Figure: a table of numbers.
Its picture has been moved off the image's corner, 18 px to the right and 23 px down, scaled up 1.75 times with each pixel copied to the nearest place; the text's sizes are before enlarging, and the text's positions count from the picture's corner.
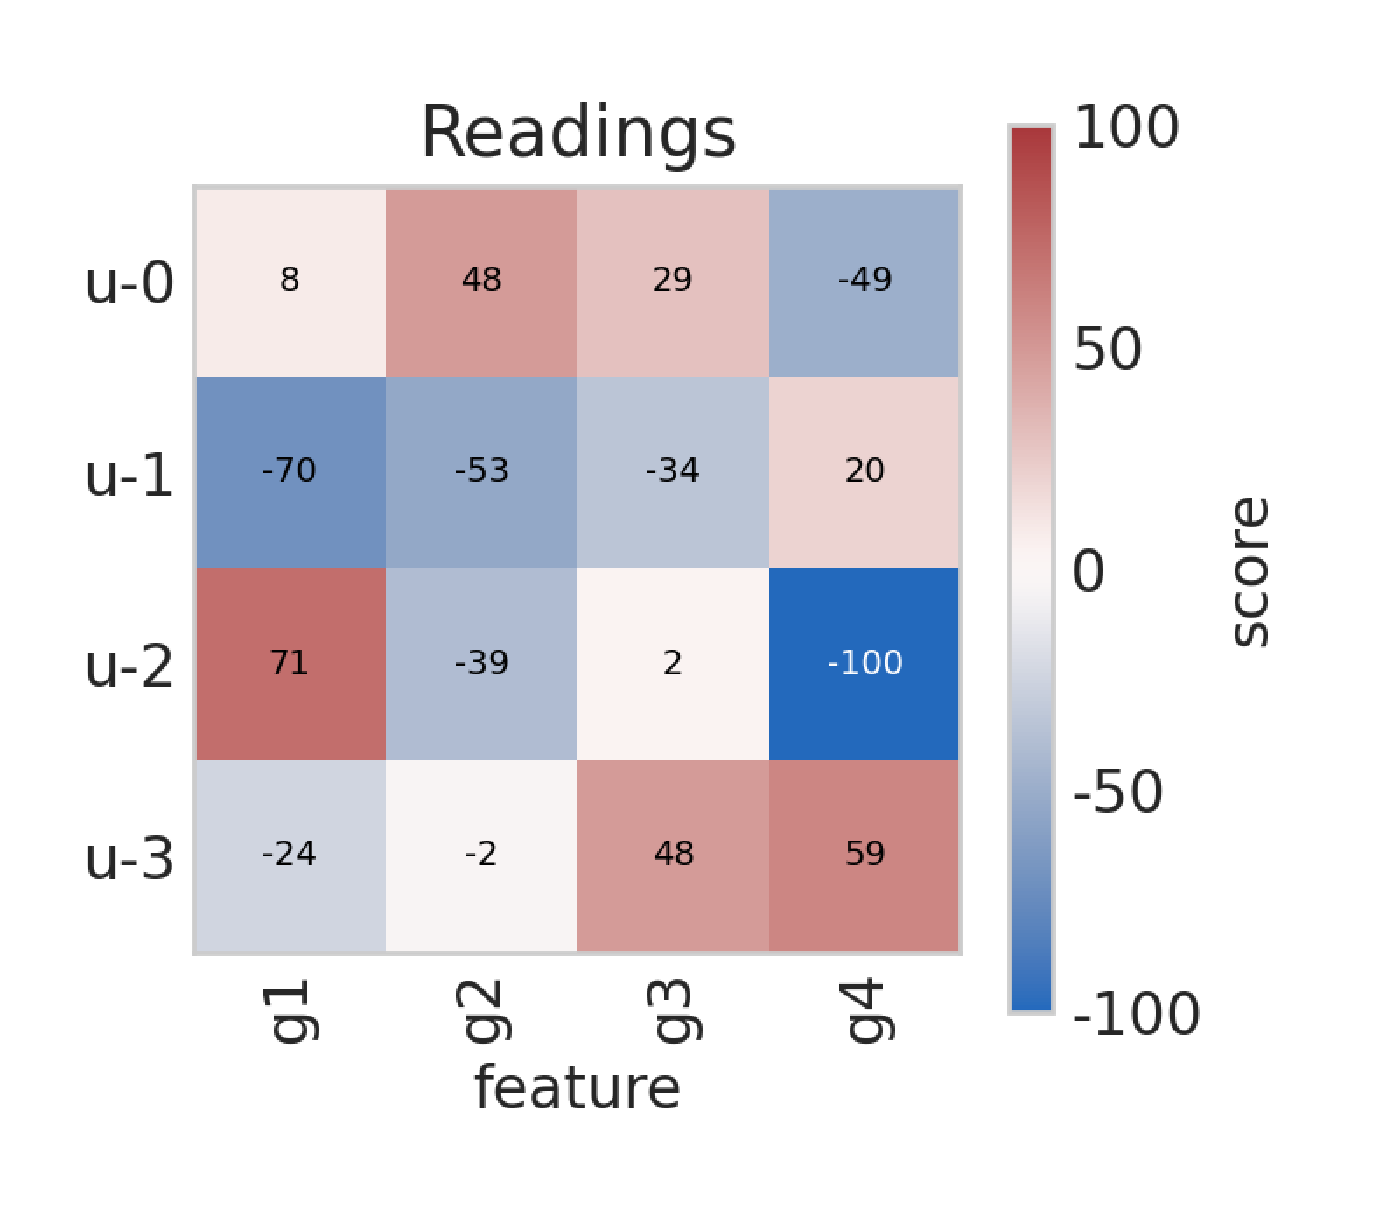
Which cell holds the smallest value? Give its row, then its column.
u-2, g4
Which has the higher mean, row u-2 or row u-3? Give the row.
u-3
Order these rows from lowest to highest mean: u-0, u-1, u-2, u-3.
u-1, u-2, u-0, u-3
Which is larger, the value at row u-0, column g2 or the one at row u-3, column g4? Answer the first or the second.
the second
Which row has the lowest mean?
u-1
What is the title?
Readings
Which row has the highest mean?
u-3
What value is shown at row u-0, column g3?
29
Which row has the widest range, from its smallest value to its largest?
u-2
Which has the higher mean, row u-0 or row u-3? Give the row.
u-3
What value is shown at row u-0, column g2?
48
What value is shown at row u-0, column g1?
8
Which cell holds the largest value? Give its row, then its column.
u-2, g1
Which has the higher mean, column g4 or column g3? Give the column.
g3
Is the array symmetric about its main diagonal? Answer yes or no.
no
